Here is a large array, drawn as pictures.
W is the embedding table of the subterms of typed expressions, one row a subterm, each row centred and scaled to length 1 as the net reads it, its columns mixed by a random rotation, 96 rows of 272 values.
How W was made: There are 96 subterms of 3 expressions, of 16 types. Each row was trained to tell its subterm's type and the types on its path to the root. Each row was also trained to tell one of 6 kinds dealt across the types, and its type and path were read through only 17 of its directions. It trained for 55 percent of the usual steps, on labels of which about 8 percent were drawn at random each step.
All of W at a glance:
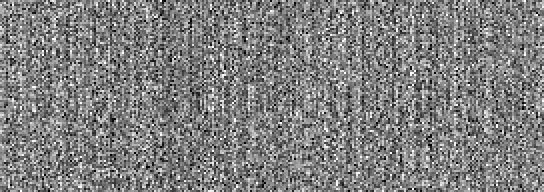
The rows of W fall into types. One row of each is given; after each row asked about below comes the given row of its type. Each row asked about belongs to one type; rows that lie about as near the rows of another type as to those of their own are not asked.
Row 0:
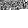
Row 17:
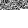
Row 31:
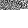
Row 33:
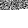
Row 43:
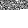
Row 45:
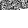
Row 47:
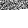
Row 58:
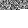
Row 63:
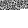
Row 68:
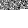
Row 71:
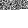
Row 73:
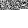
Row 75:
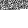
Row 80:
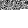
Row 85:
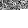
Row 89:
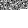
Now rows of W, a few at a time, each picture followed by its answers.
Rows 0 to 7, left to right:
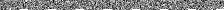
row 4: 58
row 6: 89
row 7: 73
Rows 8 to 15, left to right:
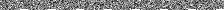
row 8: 75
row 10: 75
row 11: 17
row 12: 43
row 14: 45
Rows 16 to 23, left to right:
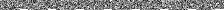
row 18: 47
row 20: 43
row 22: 89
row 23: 75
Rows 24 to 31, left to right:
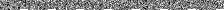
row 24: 68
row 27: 58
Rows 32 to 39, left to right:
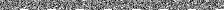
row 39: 17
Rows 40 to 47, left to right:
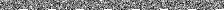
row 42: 89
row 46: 47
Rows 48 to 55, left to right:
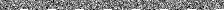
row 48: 45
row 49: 68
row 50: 33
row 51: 75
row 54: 75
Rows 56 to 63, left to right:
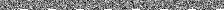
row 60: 85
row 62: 73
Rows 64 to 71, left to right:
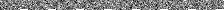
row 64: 45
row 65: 45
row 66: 85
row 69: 58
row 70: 43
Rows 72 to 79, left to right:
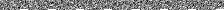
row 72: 68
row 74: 58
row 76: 47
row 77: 80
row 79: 73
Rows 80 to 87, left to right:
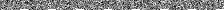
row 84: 33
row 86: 73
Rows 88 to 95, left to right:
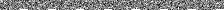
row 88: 58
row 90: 73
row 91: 89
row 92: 17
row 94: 89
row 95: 33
